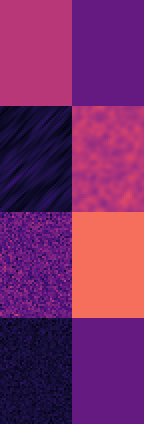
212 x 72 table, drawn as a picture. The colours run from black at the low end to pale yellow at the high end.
The table splits into 4 rows of 2 panels. Panel 1,1: middling, flat. Panel 1,2: low, flat. Panel 2,1: very low, slanting up to the right, faint in contrast. Panel 2,2: middling, blotchy, faint in contrast. Panel 3,1: low, fine-grained. Panel 3,2: high, flat. Panel 4,1: very low, fine-grained, faint in contrast. Panel 4,2: low, flat.
